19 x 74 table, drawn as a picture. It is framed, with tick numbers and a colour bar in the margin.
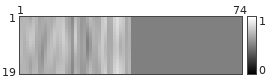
The table splits into one row of 2 panels. Panel 1,1: high, streaked downward. Panel 1,2: middling, flat.
